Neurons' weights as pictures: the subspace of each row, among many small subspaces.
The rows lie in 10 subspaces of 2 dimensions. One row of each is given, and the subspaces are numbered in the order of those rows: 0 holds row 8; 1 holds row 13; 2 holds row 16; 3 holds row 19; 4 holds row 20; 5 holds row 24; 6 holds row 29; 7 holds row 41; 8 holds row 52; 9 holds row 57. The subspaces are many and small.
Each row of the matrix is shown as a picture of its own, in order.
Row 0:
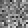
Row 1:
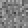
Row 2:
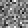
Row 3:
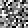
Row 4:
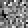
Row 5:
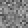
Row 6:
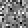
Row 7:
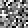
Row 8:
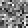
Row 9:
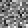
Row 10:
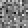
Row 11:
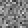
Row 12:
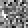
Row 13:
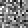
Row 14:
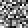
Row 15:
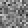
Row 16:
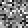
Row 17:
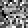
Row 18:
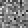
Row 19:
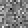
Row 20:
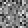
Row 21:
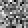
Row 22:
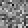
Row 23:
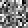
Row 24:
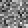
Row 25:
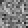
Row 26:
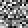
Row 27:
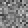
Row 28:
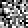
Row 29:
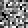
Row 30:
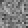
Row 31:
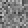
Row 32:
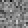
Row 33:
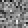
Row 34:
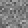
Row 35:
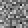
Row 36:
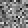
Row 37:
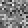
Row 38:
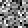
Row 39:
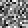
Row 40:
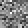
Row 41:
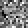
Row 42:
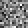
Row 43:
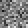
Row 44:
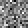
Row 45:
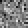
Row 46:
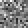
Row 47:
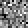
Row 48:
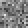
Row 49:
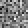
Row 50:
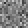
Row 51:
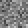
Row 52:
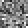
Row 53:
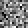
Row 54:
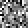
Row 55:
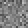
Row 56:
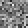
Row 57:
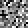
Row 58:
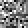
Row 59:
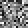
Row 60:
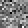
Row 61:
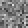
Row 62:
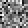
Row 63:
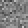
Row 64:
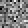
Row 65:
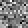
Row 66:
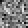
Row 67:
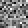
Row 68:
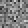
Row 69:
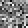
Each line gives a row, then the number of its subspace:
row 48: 0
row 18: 1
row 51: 5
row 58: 2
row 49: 1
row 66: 8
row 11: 4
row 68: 1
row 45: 8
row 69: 0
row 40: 2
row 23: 5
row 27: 9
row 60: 2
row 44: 4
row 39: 4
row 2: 4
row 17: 7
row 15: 9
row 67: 6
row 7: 9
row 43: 5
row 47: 7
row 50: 4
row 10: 1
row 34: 9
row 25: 8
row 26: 6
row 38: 5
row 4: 7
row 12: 7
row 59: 3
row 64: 1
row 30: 8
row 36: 3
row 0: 5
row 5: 9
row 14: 6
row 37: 2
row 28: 2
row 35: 6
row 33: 8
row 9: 5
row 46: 0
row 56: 0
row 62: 3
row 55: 4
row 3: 9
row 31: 3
